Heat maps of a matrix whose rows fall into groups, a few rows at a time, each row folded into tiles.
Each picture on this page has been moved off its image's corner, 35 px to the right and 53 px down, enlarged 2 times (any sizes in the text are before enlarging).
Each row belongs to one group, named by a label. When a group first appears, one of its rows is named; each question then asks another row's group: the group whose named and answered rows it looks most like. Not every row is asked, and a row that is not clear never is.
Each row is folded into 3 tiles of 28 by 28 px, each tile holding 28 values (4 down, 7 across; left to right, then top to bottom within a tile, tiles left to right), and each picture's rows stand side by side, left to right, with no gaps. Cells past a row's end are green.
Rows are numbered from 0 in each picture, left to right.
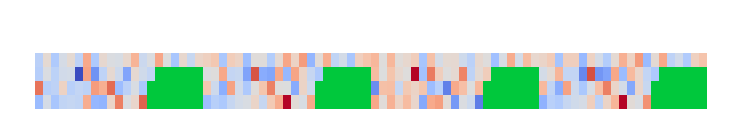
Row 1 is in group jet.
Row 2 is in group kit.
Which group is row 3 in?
jet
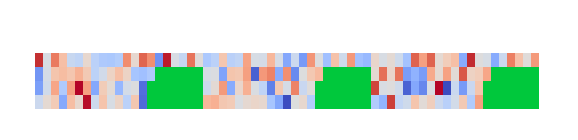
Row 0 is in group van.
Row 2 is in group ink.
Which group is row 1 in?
kit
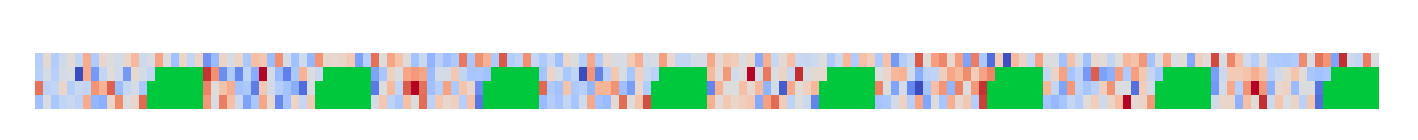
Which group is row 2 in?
van
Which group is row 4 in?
kit
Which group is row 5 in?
ink
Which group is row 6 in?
jet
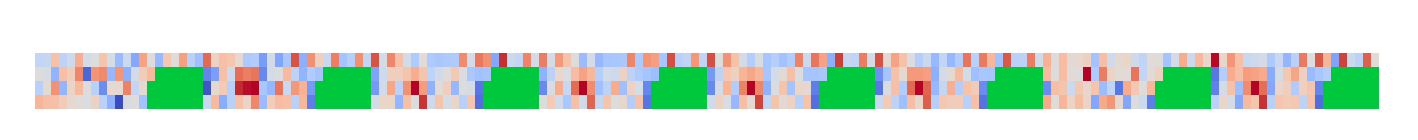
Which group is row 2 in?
van
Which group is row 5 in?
van
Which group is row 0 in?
kit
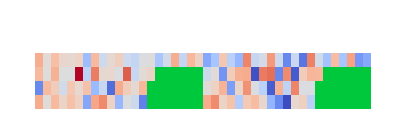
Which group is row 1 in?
kit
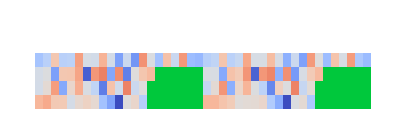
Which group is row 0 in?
kit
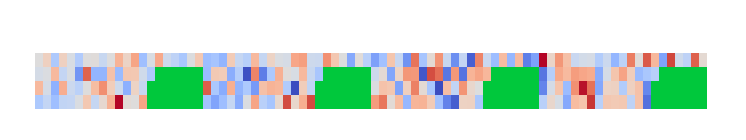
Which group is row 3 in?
van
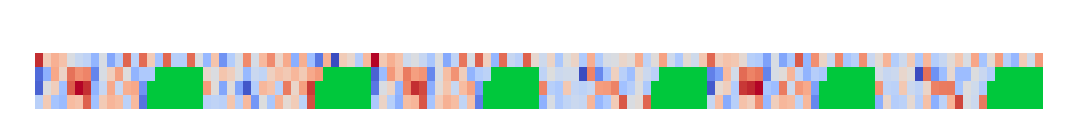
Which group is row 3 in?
jet
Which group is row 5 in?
jet
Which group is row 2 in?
van
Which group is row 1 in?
ink
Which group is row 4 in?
van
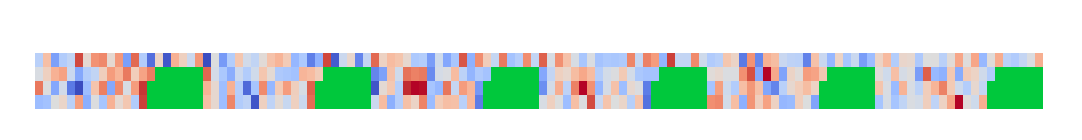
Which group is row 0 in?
ink
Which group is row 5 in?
jet
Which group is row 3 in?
van
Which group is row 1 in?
ink
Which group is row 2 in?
van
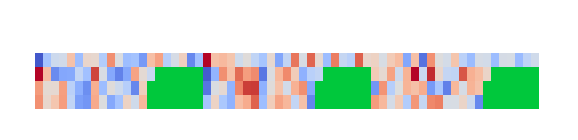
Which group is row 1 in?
van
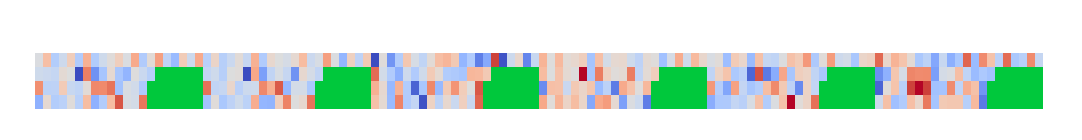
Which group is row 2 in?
ink
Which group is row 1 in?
jet
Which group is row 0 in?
jet
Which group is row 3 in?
kit
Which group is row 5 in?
van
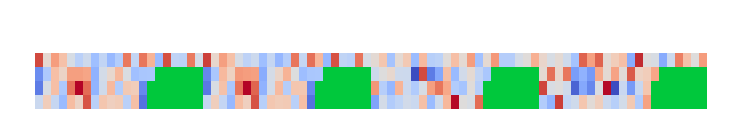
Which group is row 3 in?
ink
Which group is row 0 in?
van
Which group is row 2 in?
jet
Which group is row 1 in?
van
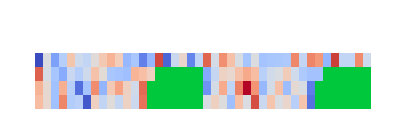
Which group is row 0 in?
ink
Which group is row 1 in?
van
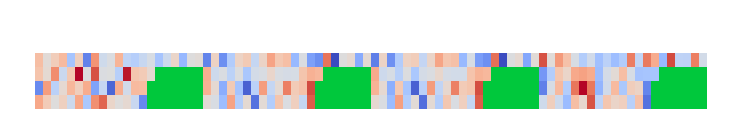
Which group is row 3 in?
van
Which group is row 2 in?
ink
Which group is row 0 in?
kit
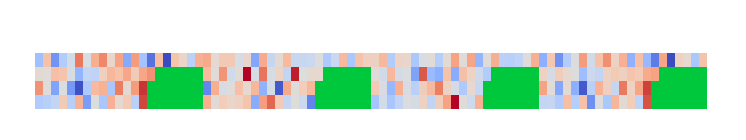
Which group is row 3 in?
ink
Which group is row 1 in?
kit
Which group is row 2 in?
jet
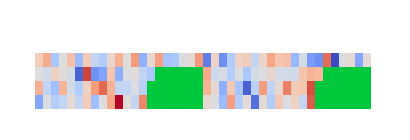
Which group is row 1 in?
ink
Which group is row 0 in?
jet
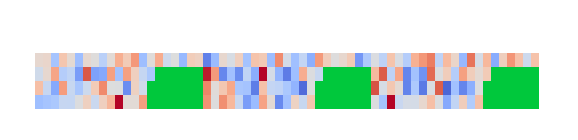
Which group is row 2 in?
ink
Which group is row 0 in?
jet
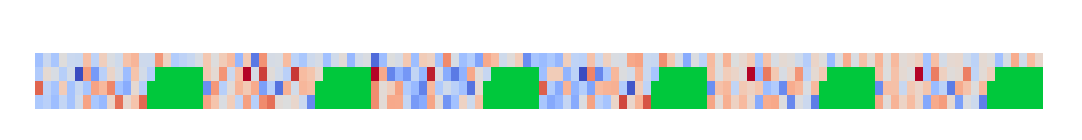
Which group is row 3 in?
jet
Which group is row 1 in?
kit
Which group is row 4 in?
kit
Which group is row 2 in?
ink
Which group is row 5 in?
kit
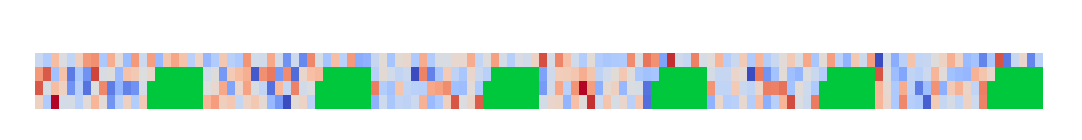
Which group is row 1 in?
kit
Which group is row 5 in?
ink
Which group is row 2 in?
jet
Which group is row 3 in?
van
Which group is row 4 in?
jet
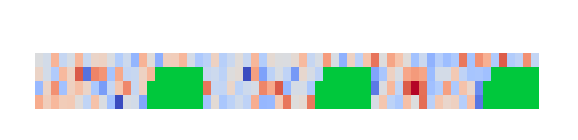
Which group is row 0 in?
kit
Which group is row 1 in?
jet
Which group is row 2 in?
van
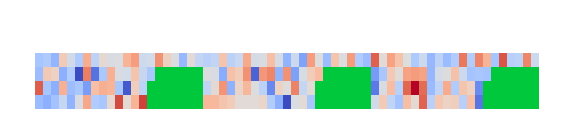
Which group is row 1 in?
kit
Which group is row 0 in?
jet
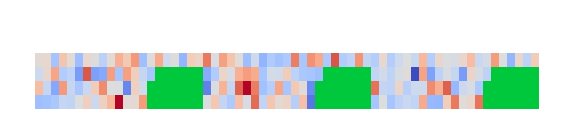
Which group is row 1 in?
van
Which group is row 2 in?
jet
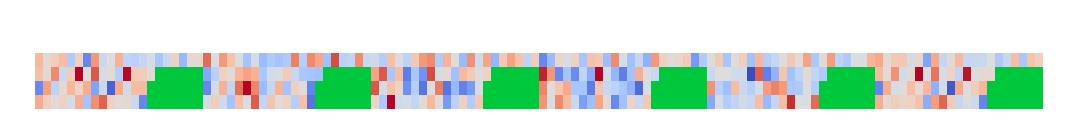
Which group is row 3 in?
ink
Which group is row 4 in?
jet
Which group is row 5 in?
kit
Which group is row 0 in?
kit
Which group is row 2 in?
ink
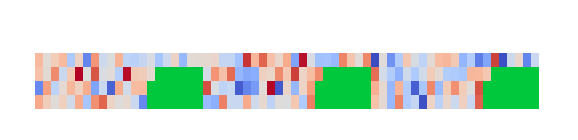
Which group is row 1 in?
ink
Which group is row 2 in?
ink
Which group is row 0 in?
kit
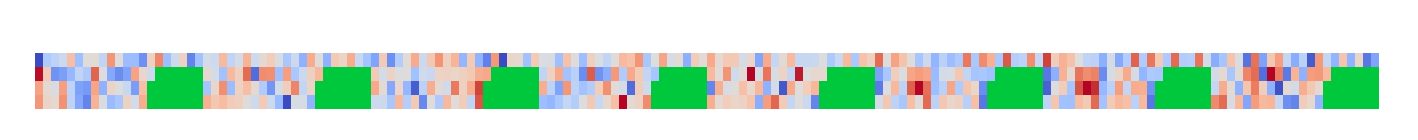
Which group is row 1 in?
kit
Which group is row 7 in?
kit
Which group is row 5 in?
van
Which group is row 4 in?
kit
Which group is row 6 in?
van
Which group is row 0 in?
ink
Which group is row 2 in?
ink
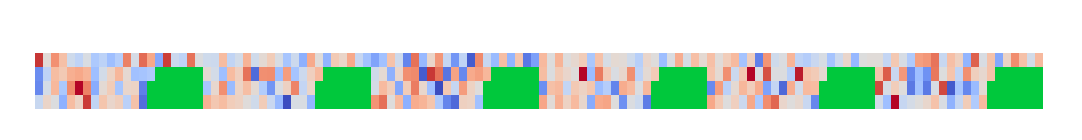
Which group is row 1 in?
kit
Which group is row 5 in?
ink
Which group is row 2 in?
kit
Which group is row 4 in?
kit
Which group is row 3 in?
kit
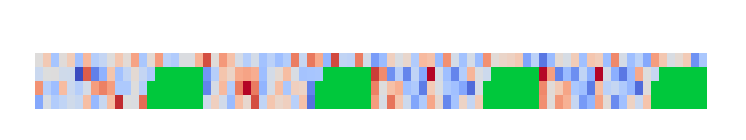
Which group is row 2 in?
ink
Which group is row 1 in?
van
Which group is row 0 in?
jet
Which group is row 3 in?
ink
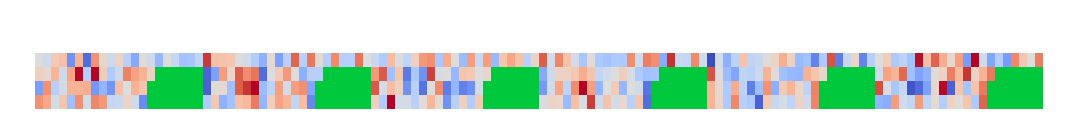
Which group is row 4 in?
ink
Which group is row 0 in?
kit
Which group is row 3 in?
van
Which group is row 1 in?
van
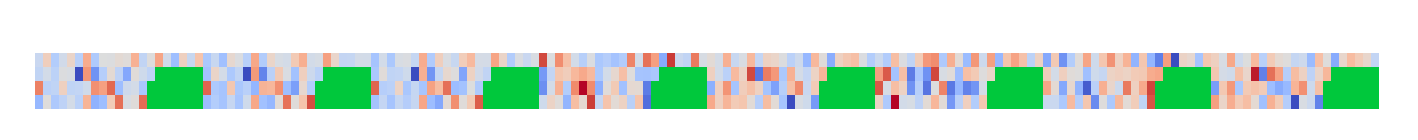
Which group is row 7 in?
kit
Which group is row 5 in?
ink
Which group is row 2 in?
jet
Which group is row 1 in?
jet
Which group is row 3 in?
van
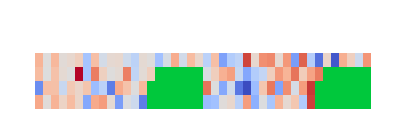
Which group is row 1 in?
ink
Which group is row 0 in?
kit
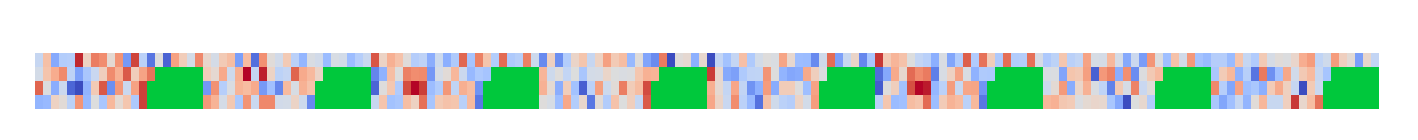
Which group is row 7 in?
jet
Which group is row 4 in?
ink
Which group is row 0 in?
ink
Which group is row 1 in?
kit
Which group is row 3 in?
ink
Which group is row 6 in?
kit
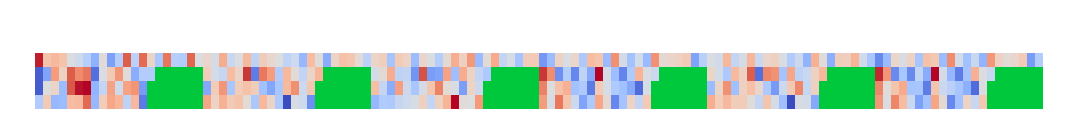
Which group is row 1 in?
kit
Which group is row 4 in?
kit
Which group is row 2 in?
jet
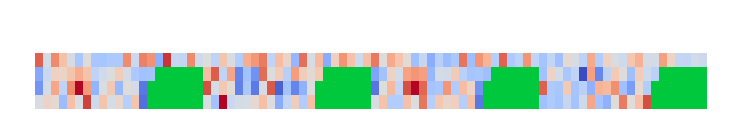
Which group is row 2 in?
van
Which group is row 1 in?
ink
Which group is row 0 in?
van
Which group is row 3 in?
jet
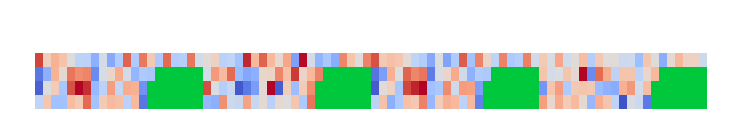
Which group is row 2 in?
van
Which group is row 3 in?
kit
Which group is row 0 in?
van
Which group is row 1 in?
ink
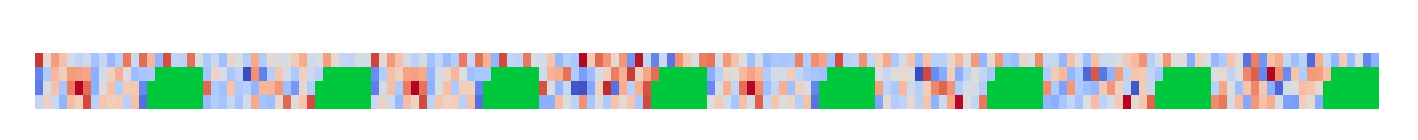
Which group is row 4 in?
van
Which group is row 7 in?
kit
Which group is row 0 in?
van
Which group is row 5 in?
jet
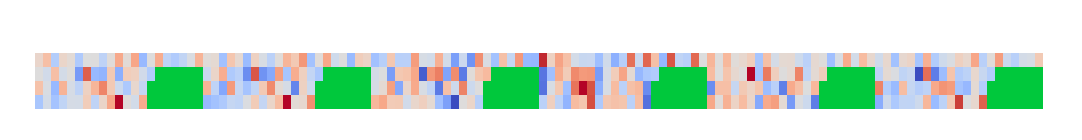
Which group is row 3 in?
van
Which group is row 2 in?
kit
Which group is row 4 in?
kit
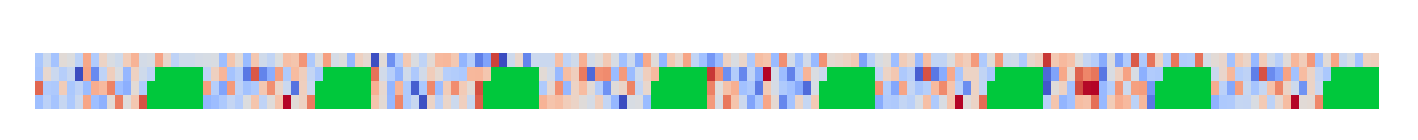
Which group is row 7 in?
jet
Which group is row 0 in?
jet
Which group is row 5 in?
jet
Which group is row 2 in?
ink
